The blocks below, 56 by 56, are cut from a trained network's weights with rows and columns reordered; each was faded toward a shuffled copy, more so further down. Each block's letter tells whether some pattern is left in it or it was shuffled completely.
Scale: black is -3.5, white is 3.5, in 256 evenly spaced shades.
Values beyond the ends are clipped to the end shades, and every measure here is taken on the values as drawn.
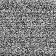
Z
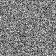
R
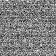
Z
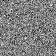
R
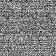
Z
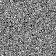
R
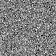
R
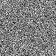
R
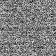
Z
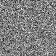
R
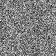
R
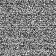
Z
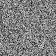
R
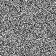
R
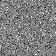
R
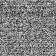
Z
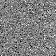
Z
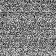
Z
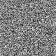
R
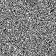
R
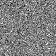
R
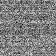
Z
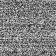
Z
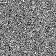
R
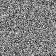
R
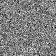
R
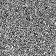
R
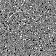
R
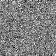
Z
